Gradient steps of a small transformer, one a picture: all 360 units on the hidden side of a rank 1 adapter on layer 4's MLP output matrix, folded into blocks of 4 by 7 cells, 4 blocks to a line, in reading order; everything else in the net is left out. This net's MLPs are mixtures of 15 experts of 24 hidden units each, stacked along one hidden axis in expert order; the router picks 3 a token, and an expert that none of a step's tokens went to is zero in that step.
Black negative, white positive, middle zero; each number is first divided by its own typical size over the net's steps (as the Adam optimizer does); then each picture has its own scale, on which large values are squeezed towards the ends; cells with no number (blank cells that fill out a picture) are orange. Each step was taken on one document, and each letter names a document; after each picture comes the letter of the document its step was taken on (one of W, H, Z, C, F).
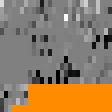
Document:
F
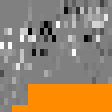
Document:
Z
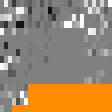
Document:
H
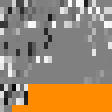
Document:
H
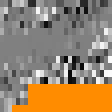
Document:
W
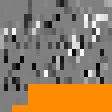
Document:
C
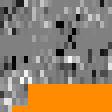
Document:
W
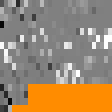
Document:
F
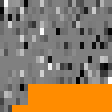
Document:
F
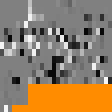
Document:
C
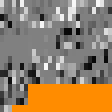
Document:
F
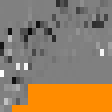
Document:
Z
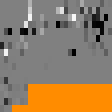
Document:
Z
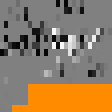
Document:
C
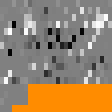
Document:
C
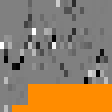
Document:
C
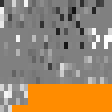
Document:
F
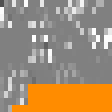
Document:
F
